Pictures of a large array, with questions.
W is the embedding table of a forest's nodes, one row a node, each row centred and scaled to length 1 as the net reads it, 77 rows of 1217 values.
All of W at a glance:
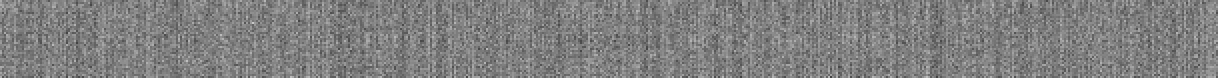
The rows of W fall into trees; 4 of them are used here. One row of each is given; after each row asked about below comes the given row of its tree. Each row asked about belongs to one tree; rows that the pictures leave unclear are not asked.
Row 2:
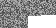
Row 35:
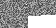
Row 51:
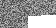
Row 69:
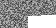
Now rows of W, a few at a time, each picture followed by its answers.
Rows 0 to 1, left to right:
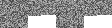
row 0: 51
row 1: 2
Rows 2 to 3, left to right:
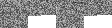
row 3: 69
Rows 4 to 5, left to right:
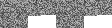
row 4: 2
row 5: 2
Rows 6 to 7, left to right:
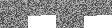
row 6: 2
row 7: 35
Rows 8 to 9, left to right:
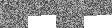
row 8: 69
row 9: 2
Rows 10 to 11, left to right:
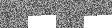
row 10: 2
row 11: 69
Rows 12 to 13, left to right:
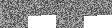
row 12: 69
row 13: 69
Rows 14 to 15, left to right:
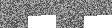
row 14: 35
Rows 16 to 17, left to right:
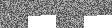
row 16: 35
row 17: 2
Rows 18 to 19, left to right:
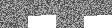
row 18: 35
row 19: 69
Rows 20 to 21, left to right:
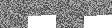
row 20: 69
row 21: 51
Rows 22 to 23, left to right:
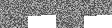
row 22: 69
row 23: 35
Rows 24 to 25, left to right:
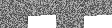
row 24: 51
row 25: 35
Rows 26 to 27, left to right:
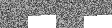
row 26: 2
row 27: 69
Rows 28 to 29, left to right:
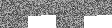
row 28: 51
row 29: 2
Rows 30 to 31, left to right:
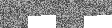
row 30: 2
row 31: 51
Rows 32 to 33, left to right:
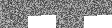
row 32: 69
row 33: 69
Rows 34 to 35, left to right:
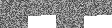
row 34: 51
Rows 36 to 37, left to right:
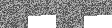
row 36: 35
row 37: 35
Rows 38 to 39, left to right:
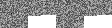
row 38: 35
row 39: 51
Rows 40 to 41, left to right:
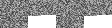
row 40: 51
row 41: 51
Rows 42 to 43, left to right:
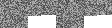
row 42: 69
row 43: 51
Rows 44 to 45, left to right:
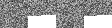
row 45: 35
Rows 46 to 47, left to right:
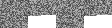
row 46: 51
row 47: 35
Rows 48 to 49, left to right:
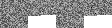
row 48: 51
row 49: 2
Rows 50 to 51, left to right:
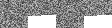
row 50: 69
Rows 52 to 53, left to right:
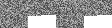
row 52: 69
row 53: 2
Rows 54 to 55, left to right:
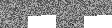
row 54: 69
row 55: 51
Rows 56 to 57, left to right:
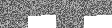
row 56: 51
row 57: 35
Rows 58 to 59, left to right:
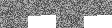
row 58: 2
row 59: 69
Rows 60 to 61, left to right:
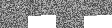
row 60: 35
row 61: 2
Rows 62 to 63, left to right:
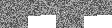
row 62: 35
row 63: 69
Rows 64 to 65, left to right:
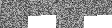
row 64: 51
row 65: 69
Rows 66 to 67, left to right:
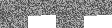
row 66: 2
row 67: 2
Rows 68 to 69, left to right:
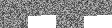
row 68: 2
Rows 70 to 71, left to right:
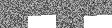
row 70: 69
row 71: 35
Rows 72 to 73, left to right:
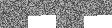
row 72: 2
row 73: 69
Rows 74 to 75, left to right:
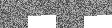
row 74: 2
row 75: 51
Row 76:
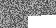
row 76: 69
